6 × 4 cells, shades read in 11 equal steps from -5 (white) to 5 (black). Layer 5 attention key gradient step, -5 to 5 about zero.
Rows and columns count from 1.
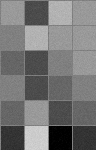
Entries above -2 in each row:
3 3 4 4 4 3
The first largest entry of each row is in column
2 1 2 2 3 3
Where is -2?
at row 1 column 3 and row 2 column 2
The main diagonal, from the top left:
-1 -2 0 0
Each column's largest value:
3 2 5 3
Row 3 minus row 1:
2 0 2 0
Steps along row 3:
up down down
